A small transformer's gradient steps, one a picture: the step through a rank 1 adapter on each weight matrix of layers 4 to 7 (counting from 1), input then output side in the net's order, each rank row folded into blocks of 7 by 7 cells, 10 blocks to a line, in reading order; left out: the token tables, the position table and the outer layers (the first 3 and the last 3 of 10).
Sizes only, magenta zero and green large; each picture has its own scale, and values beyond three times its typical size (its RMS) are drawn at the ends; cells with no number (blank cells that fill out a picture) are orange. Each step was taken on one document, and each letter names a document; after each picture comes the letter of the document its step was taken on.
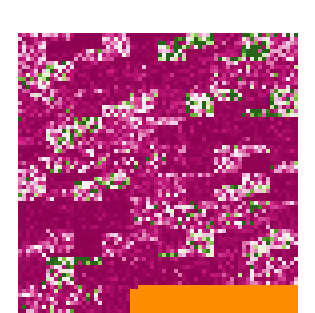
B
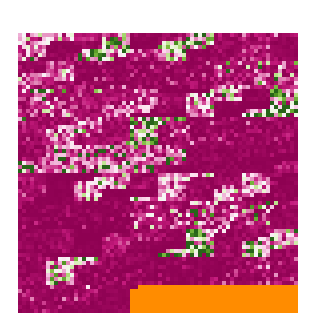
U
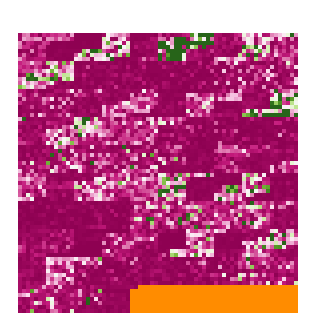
B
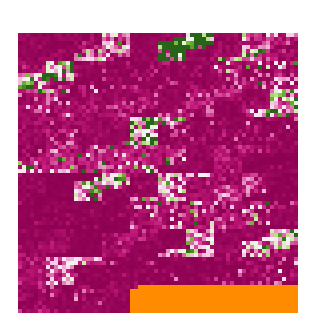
U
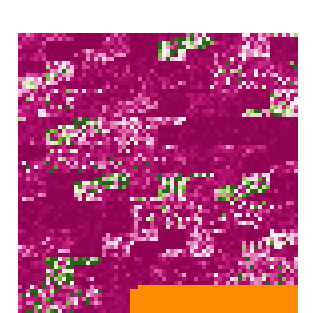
B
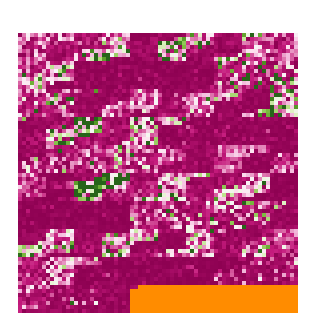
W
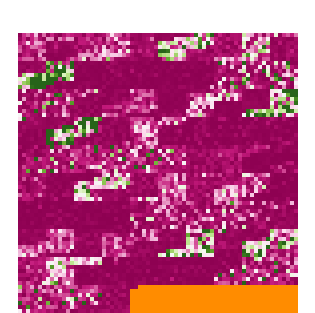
W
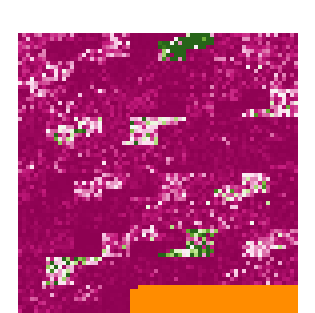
U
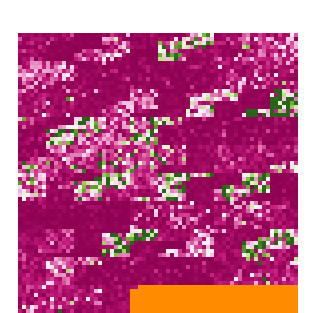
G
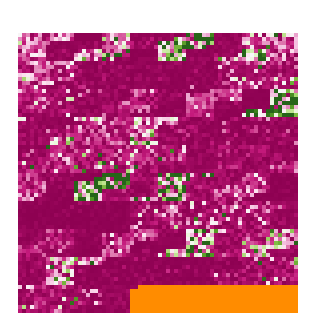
G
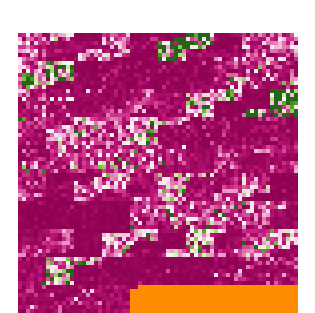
G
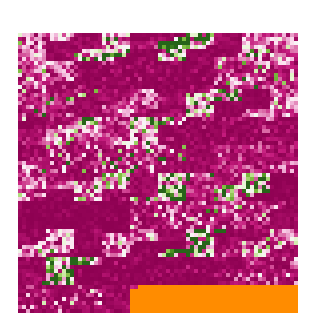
G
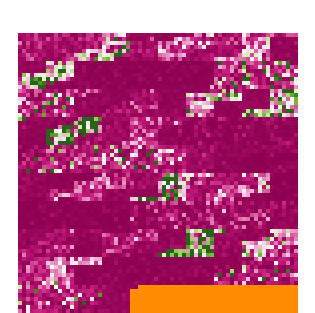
W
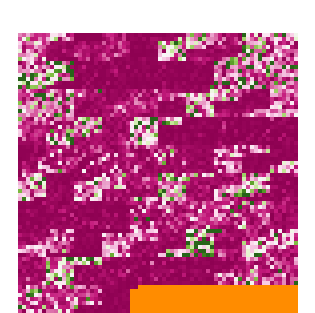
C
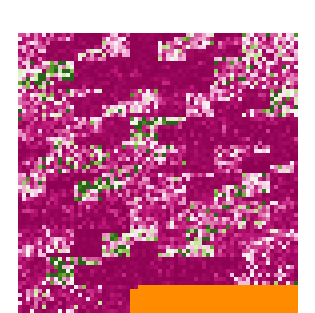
C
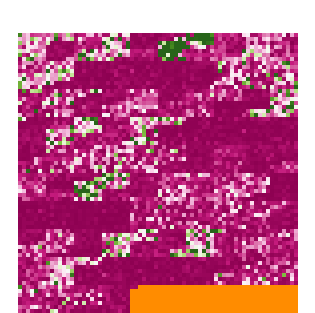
W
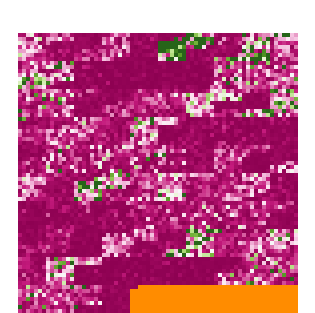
C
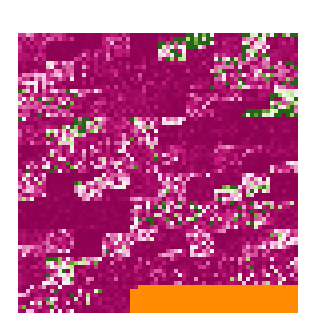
B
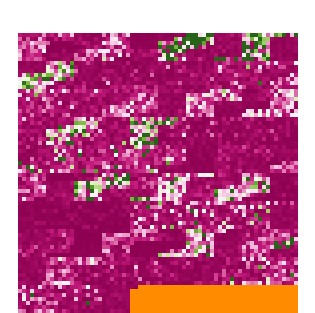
U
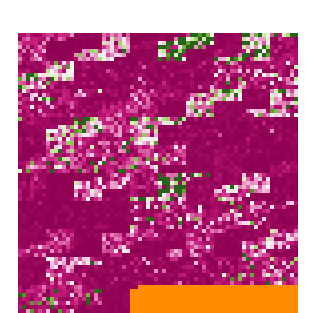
B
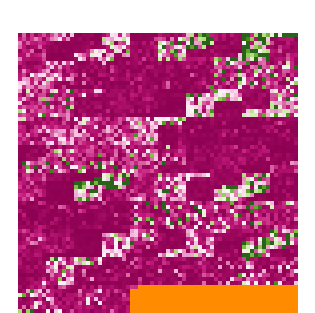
B
